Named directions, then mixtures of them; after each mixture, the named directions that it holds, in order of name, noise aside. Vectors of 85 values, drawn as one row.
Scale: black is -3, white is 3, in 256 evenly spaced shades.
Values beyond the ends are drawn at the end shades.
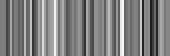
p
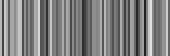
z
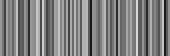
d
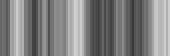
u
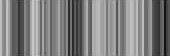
d, u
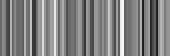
p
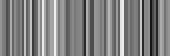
p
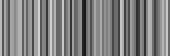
p, z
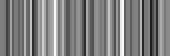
p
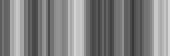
u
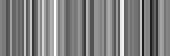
p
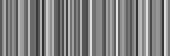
d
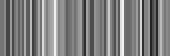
p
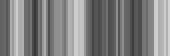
u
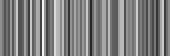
d, p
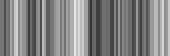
d, u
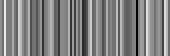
d, z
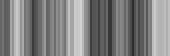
u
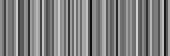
d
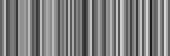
d, p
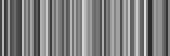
z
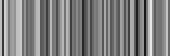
z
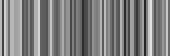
z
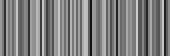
d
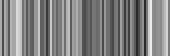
u, z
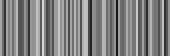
d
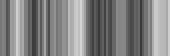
u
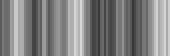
u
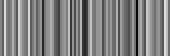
d, z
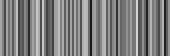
d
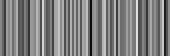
d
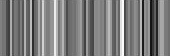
p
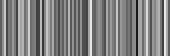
d
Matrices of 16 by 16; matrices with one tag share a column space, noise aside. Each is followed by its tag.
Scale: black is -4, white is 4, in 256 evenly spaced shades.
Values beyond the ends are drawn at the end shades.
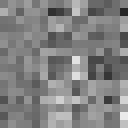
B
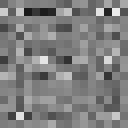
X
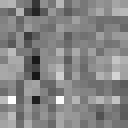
B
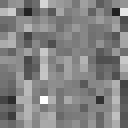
B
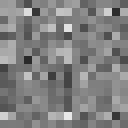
X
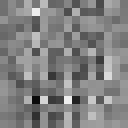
B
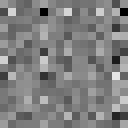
X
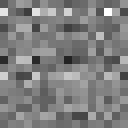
X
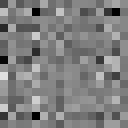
X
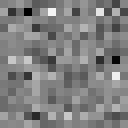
X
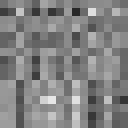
B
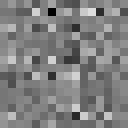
X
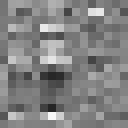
X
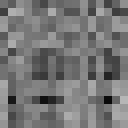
B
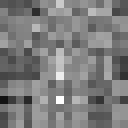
B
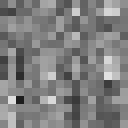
B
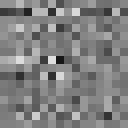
X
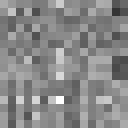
B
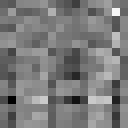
B
